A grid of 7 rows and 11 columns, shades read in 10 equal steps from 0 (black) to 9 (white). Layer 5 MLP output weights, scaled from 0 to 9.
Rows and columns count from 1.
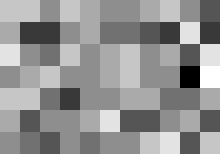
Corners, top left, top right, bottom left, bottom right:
7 3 5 7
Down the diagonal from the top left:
7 2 4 5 5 8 5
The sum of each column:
44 34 30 36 37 39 37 35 37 29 38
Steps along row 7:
down down up down up same up up down up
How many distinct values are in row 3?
6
